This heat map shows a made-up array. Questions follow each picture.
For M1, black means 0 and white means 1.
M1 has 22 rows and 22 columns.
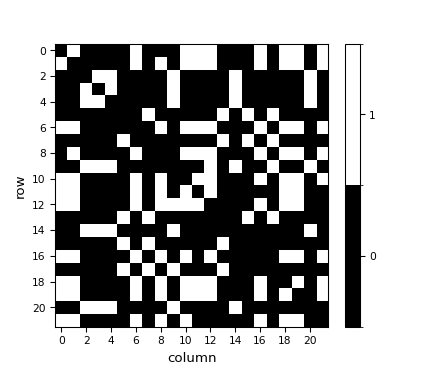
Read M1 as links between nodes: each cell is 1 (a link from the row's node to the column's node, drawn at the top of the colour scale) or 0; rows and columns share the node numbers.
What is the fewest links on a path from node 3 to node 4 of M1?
1
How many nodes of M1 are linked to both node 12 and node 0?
7
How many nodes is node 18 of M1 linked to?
10
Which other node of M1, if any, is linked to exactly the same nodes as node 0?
node 8
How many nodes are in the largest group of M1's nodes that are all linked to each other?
8
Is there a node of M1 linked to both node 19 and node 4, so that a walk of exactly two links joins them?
no
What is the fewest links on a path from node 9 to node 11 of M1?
2
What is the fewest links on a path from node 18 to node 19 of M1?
1
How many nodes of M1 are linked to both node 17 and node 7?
2
